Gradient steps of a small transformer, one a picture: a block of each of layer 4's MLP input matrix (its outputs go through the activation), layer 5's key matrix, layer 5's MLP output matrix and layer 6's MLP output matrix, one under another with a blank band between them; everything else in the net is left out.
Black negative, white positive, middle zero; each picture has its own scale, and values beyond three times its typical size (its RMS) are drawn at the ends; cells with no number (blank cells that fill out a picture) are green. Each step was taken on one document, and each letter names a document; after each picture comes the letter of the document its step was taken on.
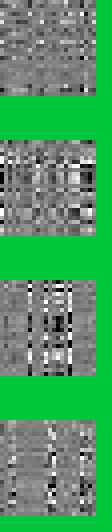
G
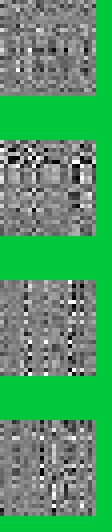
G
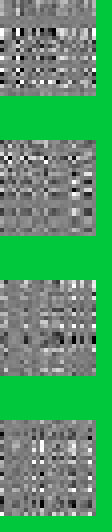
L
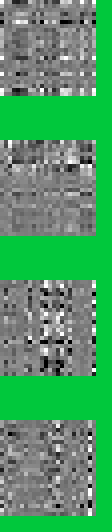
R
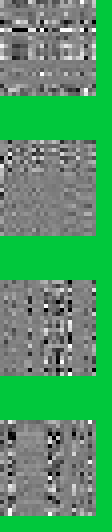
R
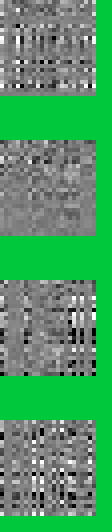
L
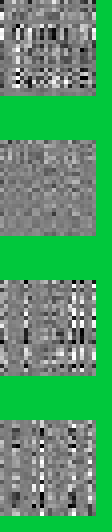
L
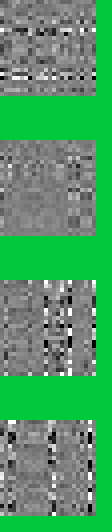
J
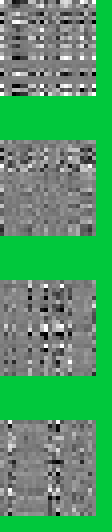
R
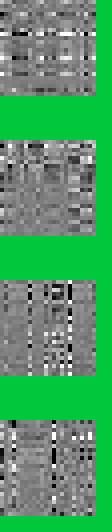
G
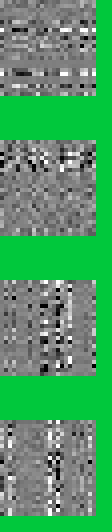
R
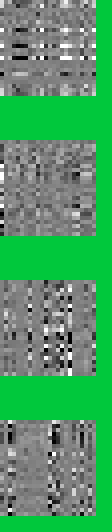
R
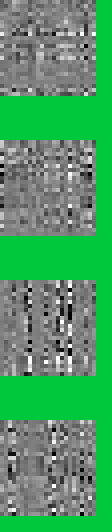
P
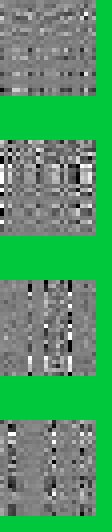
P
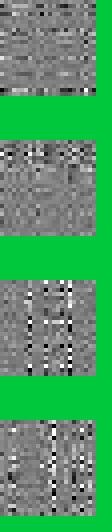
G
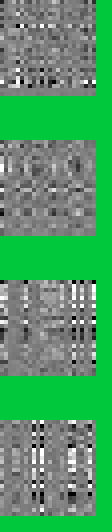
L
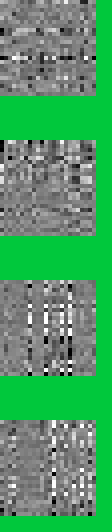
G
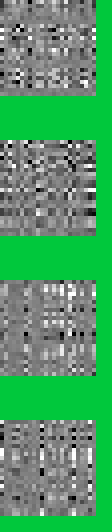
L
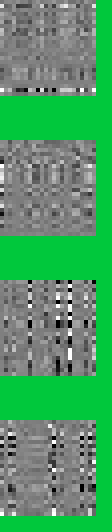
J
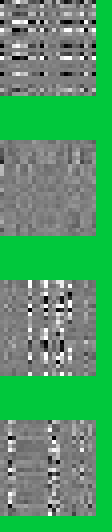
R
